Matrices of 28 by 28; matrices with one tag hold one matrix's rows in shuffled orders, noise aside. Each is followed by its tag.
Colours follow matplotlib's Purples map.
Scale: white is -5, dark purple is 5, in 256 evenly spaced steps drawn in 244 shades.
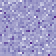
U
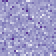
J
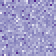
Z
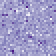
J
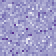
J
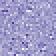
J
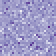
U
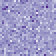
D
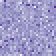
U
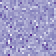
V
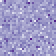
U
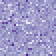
J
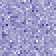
D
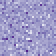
J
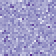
U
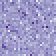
D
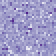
J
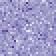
J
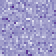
J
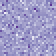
Z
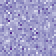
V
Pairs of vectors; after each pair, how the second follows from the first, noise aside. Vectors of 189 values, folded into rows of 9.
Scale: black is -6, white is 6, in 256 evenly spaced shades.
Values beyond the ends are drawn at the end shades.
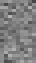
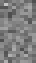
sign-scrambled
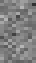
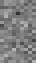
wrapped around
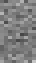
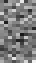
scaled up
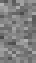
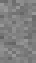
shrunk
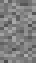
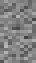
wrapped around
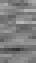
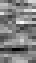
scaled up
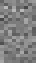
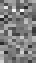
scaled up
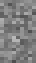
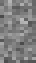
wrapped around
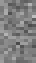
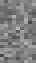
wrapped around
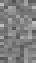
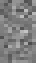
wrapped around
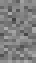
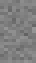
shrunk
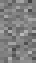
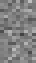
sign-scrambled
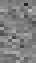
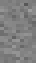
shrunk
